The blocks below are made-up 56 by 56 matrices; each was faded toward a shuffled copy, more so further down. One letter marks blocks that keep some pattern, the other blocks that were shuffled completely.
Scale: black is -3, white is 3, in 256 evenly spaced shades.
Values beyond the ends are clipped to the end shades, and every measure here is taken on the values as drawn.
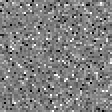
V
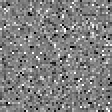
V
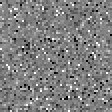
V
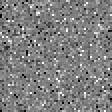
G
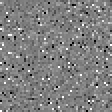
G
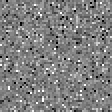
V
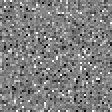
G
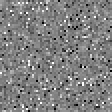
G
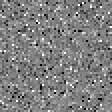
G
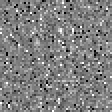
G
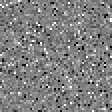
G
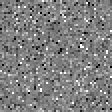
G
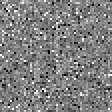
V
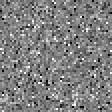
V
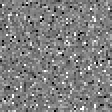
G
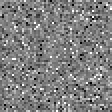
V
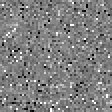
V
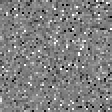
G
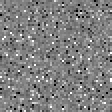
V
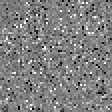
G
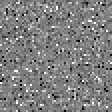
V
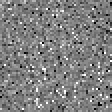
G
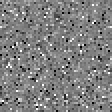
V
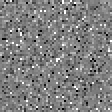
V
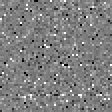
V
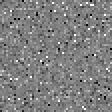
G
